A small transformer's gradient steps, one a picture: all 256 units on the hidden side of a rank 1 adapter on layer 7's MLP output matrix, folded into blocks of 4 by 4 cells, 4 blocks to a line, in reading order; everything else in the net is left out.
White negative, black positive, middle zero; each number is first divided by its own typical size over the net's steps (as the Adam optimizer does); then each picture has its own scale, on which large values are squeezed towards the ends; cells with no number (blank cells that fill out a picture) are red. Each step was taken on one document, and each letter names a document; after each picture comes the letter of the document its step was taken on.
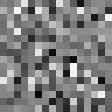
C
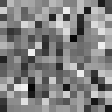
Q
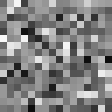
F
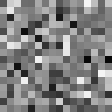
F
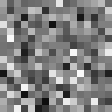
Q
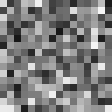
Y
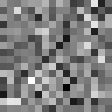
C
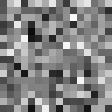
F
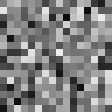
Q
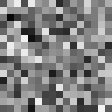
F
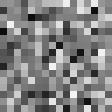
C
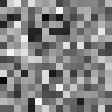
F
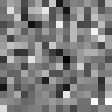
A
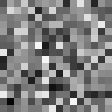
C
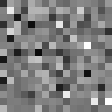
A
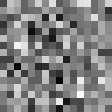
F
